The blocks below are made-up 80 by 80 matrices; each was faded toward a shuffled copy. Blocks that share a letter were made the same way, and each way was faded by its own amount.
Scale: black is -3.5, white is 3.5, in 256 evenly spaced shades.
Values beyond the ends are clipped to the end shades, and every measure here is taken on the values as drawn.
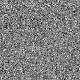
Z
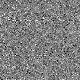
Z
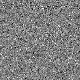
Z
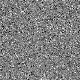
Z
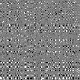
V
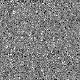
Z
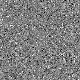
Z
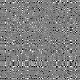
V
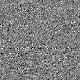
Z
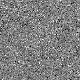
Z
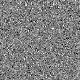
Z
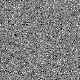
Z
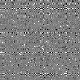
V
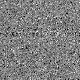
Z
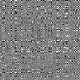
V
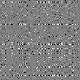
V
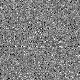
Z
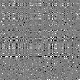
V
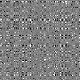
V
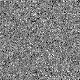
Z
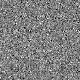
Z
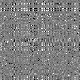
V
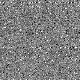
Z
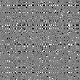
V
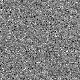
Z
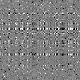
V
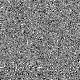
Z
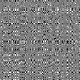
V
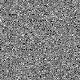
Z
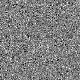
Z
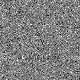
Z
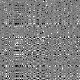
V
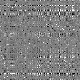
V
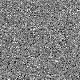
Z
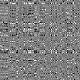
V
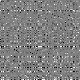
V
